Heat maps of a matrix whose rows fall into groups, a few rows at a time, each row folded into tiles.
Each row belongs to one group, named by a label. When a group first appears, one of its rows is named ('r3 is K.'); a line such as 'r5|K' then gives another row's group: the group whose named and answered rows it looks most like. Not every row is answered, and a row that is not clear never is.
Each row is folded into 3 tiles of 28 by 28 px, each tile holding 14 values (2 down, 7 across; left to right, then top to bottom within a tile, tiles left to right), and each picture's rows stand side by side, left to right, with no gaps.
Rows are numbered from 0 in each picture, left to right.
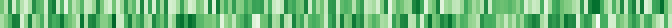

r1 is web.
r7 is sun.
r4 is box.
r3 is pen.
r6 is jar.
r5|web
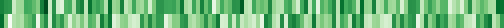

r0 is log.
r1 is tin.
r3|pen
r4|tin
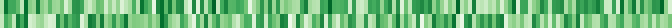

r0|tin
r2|sun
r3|jar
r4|pen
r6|pen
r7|sun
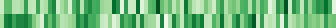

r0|jar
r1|sun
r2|jar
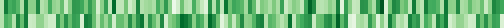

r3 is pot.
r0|tin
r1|pot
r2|web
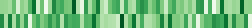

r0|pot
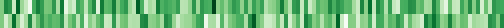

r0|pen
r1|pen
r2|log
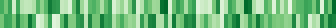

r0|jar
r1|box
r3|web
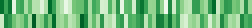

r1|pot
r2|log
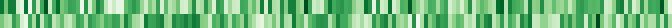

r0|sun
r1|web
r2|jar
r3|pen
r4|sun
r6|tin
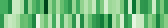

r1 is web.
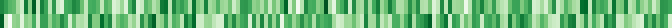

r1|box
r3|pot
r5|pot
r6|box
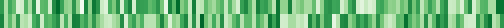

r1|sun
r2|jar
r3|tin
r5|box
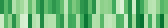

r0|pen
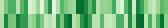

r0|box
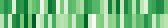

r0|jar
